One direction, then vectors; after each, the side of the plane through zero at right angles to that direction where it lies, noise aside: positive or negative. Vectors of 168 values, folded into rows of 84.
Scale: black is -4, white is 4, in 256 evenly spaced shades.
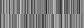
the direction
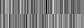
positive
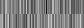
positive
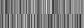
negative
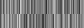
positive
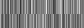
negative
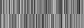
positive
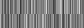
negative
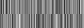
positive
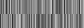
positive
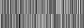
negative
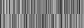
positive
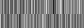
negative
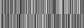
negative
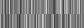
negative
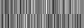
negative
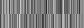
positive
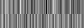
positive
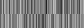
positive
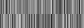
positive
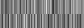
negative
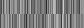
positive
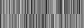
positive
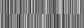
negative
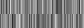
positive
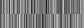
positive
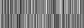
negative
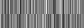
negative
